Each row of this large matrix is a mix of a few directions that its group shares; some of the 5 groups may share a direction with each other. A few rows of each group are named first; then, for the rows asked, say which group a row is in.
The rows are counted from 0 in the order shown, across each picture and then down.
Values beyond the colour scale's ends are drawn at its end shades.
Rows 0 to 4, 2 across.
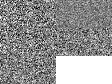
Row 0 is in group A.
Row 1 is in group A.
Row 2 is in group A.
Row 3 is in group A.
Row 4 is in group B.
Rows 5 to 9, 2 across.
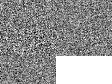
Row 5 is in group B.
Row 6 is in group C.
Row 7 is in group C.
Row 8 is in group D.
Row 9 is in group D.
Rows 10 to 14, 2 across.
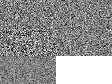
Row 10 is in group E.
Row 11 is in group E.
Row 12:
A
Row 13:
C
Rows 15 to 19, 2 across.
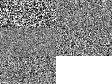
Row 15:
D
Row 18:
E
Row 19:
B
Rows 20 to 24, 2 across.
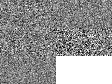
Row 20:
C
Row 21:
B
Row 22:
C
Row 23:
A
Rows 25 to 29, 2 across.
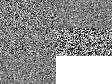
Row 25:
E
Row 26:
D
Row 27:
C
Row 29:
C
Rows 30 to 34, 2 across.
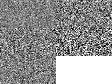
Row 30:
B
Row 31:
E
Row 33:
C
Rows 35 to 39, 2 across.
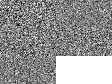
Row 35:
D
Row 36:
E
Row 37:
A
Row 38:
D
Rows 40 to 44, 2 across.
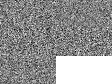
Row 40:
C
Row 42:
B
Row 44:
C
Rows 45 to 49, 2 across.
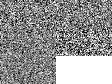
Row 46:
B
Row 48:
A
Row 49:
C
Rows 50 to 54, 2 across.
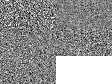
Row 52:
A
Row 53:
D
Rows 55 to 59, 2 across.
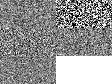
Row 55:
A
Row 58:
B
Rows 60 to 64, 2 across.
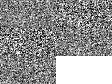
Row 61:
A
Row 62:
D
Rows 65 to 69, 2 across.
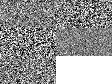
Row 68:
E
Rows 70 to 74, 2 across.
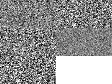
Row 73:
E
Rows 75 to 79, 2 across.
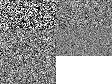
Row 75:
A
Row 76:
A
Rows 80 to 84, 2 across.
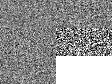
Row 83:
D
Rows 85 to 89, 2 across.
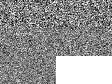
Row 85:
C
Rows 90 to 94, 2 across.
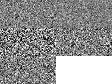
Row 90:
E
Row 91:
A
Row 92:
E
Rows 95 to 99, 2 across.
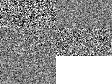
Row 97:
A
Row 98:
E
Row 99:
D
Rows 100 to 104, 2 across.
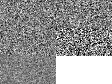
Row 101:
C
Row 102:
B
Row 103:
D
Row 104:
D
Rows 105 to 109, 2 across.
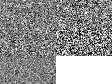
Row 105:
A
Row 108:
B
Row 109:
E
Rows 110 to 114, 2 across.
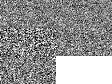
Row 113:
C
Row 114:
C
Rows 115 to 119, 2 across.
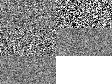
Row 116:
D
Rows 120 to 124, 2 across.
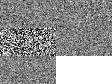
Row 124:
C
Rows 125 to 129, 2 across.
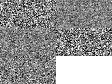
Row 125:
B
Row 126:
D
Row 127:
C
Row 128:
C
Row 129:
C
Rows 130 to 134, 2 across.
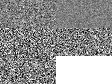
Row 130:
A
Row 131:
D
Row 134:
C
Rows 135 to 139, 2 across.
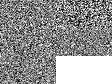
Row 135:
A
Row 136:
B
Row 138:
E
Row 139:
D
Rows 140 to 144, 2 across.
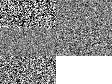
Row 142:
B
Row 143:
C
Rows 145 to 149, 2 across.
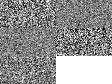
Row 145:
B
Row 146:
D
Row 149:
B
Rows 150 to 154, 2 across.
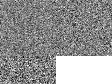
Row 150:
C
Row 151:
D
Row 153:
E
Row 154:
C
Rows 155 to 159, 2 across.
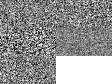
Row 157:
D
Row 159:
A
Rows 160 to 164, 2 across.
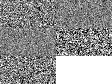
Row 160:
A
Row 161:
B
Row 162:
B
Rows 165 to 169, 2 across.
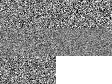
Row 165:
D
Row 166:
E
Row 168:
C
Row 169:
C
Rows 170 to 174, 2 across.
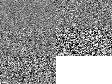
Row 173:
D
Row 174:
B
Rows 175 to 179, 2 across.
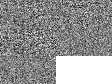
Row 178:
E
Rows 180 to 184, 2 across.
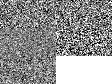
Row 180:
E
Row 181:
C
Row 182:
D
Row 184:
A
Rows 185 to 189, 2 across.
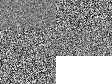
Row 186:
C
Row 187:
B
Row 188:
D
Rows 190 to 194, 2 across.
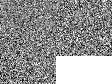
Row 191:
B
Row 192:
D
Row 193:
E
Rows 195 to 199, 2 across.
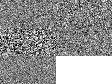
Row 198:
A
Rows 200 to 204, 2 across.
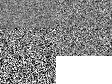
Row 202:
C
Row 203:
E
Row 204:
B
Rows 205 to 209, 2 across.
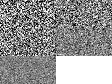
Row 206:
D
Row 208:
B
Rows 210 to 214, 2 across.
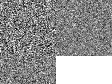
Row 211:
D
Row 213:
E
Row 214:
B
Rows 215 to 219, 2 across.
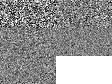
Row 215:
C
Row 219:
E
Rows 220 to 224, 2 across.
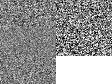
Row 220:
B
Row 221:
B
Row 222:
E
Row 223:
D
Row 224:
C
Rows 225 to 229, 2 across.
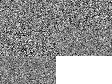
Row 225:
D
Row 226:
C
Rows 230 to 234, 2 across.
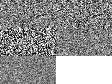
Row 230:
D
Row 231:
D
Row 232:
B
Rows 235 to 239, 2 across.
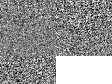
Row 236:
B
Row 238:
A
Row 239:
D
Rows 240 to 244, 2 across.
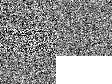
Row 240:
A
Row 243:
D
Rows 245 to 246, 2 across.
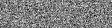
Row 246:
A
